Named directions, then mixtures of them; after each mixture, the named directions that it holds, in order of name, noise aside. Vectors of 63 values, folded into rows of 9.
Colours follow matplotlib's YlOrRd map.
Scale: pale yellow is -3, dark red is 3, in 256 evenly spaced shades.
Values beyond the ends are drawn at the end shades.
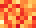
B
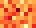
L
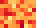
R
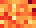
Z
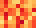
B, R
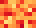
R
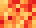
B, R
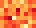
L, Z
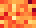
Z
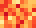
B, R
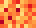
B, L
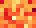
L, R, Z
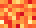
B, R, Z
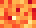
L, Z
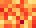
B, R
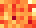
Z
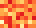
B, R, Z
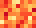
B, R, Z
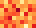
L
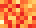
B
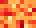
R
